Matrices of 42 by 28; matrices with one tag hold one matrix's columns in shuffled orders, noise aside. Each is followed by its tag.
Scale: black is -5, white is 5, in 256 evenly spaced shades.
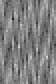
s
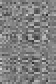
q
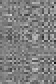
q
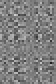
q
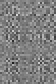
q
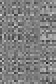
q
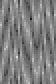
s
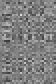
q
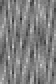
s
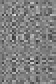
q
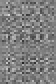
q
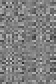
q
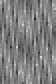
s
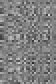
q
